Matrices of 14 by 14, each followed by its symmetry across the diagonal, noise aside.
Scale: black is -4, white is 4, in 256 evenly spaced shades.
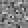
antisymmetric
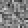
antisymmetric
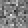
antisymmetric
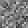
symmetric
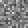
symmetric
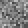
symmetric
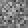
symmetric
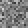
symmetric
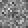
symmetric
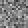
antisymmetric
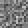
symmetric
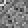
symmetric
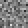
antisymmetric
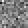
antisymmetric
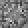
symmetric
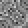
symmetric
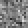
antisymmetric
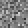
antisymmetric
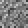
symmetric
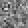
antisymmetric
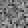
symmetric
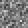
symmetric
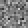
antisymmetric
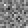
symmetric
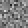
antisymmetric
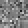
antisymmetric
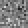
antisymmetric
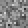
symmetric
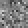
antisymmetric
